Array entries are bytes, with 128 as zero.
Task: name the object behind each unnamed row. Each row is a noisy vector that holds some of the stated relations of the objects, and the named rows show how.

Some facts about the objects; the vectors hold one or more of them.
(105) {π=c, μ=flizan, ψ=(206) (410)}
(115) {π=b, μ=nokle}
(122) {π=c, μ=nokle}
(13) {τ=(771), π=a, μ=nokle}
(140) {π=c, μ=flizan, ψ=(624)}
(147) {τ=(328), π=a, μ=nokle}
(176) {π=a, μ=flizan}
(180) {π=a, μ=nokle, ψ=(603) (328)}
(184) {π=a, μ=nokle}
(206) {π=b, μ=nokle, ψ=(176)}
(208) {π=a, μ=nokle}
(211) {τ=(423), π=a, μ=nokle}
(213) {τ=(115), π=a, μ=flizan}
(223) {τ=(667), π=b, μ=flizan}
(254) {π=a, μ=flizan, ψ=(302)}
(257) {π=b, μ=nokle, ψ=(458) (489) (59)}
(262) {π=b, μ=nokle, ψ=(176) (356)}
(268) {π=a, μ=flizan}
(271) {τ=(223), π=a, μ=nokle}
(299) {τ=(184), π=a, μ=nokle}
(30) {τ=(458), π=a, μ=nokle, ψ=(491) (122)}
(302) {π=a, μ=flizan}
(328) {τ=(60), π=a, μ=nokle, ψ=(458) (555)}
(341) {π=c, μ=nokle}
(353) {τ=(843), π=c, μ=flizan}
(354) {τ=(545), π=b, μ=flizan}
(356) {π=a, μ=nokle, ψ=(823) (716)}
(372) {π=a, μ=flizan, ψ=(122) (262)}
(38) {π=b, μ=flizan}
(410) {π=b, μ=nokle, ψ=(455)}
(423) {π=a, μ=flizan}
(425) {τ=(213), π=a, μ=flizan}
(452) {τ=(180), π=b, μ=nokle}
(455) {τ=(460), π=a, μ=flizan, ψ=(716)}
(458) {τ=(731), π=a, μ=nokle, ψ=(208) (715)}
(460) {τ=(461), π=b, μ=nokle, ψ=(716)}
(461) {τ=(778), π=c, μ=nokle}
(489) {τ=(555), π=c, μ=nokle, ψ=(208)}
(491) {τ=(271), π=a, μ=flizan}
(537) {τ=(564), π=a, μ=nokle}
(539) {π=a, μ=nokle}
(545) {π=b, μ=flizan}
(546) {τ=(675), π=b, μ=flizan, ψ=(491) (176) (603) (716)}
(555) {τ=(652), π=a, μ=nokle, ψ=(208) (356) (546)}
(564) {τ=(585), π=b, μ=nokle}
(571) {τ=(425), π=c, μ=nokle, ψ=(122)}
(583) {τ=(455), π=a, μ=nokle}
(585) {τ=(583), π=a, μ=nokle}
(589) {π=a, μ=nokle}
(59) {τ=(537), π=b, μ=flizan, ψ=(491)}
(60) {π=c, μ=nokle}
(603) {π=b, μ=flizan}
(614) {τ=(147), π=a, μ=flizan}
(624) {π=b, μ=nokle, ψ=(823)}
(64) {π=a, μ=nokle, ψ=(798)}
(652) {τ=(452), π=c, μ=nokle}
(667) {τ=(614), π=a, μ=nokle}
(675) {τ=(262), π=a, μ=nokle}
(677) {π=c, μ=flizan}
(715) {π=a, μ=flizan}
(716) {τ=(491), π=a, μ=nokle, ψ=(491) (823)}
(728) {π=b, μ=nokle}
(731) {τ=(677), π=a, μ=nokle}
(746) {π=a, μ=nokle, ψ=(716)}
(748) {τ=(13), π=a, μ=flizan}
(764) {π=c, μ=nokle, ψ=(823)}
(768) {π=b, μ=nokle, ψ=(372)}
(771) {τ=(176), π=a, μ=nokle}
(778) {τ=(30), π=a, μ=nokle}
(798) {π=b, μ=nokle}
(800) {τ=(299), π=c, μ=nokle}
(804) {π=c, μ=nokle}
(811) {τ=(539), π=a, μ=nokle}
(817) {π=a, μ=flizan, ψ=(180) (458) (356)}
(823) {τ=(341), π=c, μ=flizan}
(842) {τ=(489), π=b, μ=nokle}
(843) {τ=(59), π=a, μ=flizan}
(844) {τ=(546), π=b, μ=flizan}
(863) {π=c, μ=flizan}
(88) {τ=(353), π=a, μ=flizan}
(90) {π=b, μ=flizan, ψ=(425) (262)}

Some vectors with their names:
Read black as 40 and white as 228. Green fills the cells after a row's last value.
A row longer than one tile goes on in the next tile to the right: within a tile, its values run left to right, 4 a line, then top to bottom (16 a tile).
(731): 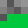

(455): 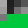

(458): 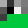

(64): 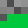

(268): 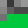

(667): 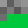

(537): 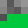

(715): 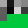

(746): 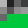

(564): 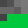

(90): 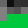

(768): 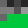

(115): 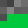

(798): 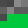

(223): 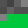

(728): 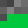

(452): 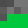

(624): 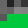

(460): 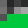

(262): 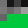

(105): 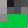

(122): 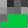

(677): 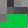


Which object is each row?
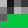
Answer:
(356)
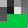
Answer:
(328)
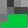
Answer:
(254)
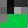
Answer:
(546)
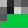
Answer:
(555)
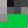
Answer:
(372)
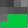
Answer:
(844)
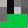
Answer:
(817)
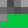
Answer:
(614)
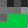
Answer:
(410)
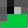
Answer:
(59)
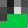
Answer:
(257)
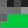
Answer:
(206)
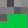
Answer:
(60)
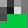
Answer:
(489)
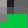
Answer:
(140)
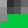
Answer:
(425)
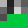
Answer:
(180)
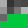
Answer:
(30)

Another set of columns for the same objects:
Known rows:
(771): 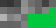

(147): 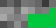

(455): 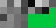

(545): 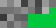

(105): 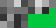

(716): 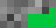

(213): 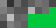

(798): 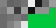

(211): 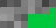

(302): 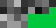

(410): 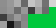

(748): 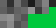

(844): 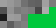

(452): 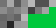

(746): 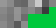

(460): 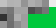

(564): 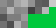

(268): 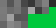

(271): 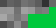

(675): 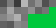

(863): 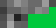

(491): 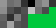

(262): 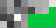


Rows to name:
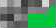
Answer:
(603)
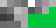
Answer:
(624)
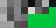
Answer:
(715)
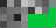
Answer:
(652)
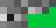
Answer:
(208)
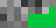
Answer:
(223)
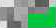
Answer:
(257)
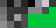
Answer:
(176)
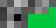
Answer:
(353)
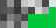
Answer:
(571)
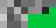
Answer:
(555)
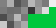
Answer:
(768)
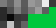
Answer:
(823)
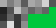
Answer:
(140)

